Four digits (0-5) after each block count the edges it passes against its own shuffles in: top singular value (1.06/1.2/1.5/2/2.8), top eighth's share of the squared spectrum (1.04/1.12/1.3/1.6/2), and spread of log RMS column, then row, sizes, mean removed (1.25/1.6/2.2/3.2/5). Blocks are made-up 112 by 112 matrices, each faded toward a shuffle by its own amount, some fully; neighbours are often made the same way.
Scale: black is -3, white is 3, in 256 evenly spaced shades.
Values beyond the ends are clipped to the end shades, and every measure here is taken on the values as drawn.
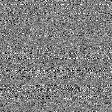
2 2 0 4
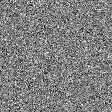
0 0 0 0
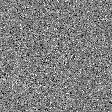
0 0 0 0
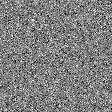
0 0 0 0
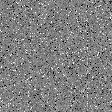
1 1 0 0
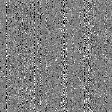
2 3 4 0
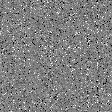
1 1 1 0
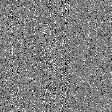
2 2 3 0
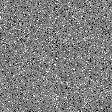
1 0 1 0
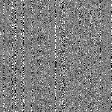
2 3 4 0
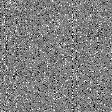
1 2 3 0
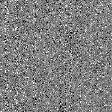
1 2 3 0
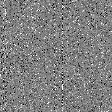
2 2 2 0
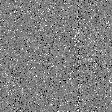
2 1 1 0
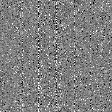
2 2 3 0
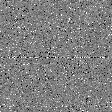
2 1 0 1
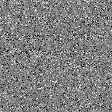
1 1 0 2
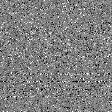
1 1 0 3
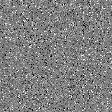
3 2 1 1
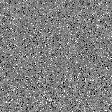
2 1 0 1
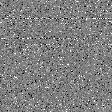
3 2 0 2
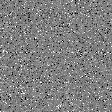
3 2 0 1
